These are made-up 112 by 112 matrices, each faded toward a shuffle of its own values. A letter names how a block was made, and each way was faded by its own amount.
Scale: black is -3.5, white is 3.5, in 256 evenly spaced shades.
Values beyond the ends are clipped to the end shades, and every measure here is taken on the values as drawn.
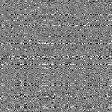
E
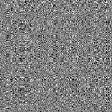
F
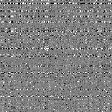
E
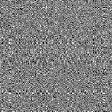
F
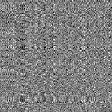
F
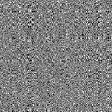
F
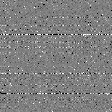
E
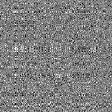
F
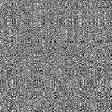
F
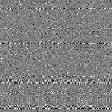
E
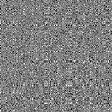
F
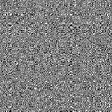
F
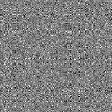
F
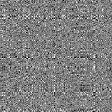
F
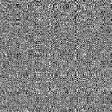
F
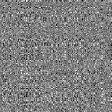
F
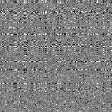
E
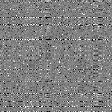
E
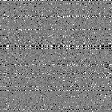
E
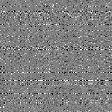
E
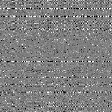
E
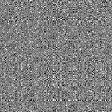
F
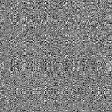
F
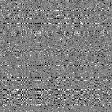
E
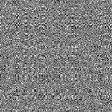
F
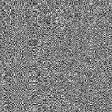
F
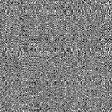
F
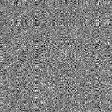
F
